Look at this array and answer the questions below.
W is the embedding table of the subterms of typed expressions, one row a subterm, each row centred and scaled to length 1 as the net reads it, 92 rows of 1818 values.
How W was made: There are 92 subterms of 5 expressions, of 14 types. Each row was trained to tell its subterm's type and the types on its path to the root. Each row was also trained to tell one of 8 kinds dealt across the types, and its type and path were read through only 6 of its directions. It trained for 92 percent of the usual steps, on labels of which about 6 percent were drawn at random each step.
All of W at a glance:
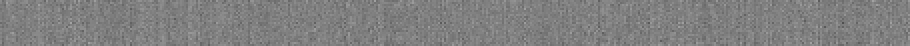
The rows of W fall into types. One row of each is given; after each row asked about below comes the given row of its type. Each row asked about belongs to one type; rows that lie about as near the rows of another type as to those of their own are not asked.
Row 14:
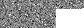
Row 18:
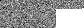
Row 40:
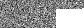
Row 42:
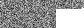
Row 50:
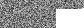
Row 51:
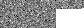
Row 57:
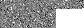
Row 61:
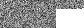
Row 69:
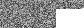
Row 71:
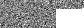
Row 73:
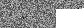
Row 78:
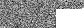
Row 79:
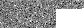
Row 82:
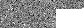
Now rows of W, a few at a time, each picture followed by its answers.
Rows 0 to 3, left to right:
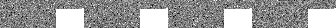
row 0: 73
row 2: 73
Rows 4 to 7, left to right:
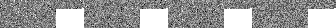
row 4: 57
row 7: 82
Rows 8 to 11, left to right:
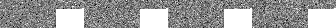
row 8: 73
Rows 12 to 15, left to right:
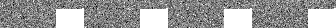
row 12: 79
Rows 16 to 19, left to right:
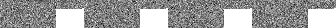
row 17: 18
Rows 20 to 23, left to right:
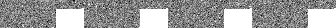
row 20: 71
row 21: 40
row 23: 79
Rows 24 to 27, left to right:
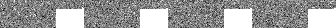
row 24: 57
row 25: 40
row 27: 69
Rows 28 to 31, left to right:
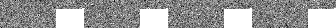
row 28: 61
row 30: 71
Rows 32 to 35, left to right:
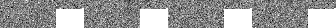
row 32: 50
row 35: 40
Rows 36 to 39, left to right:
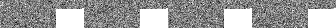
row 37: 40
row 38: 73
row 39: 50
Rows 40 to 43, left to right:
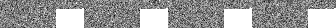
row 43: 40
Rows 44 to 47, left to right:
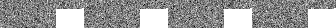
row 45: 79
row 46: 79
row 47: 18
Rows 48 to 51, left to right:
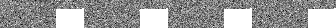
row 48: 61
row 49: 79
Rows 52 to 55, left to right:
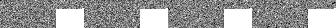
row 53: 61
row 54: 73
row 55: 78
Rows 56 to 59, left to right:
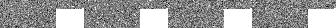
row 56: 51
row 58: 14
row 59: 78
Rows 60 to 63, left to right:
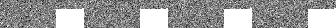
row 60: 14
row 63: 51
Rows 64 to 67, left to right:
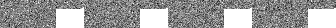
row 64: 50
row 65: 71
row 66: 18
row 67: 82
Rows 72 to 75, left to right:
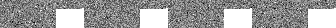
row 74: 82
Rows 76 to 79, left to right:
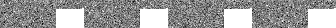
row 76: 50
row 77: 18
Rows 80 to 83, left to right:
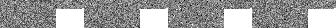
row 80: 61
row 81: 50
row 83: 78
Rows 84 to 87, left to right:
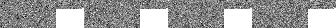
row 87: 51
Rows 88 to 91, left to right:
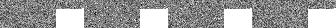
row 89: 61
